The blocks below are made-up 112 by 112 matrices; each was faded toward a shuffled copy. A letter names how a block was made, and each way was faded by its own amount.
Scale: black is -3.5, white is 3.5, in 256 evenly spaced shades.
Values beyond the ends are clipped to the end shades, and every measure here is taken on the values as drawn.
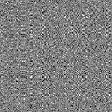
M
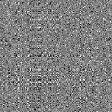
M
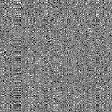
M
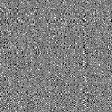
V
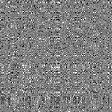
V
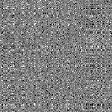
M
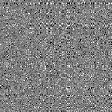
M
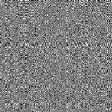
M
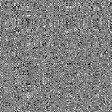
V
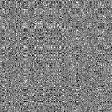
M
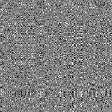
M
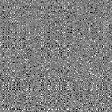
M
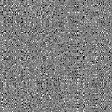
V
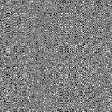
M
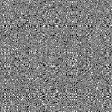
M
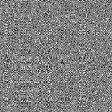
M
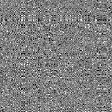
M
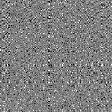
V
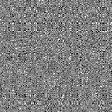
M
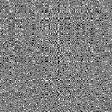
M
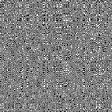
V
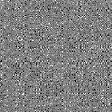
V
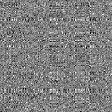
M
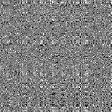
M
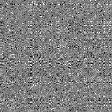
V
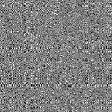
M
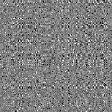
M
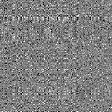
M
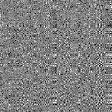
M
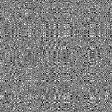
M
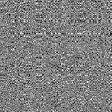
M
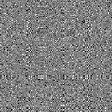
M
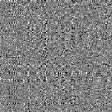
V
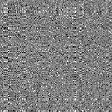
M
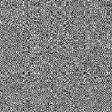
M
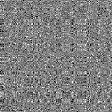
M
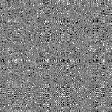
V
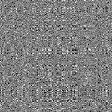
M
